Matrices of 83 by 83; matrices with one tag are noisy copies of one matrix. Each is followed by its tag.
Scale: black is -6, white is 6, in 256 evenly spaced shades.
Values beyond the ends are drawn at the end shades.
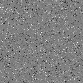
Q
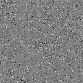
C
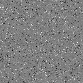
Q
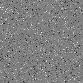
Q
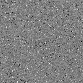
C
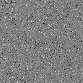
C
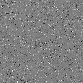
C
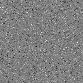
Q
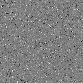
C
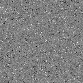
Q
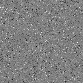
Q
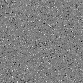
C
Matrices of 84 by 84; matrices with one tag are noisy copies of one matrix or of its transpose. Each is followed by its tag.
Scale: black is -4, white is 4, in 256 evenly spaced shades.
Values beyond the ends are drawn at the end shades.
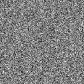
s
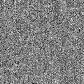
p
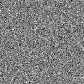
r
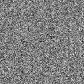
s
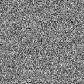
s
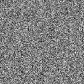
s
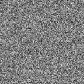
s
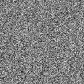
s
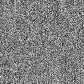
p
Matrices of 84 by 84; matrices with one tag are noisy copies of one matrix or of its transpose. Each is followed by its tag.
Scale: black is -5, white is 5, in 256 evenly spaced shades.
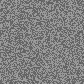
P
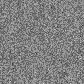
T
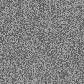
T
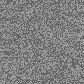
T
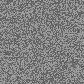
T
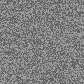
T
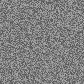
P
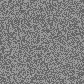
P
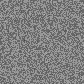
P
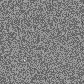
P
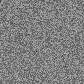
P
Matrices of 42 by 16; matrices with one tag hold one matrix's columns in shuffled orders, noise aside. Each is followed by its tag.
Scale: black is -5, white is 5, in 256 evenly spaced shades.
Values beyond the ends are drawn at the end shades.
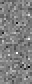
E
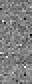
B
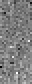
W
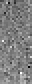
W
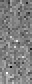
W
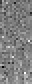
W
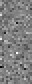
E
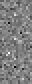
E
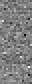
B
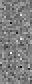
E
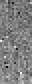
W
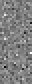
E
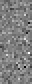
E
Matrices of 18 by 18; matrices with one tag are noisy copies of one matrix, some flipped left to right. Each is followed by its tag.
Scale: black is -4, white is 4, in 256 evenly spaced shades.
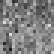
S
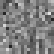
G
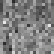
S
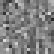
G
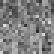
S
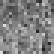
S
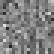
G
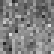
S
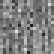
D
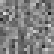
G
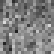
S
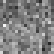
S
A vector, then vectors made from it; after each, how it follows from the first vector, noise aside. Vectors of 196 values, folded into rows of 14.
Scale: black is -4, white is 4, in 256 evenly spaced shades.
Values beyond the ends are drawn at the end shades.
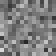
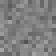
shrunk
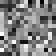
scaled up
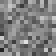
negated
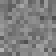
shrunk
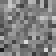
negated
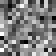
scaled up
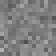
shrunk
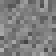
shrunk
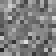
negated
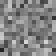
sign-scrambled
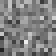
sign-scrambled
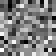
scaled up
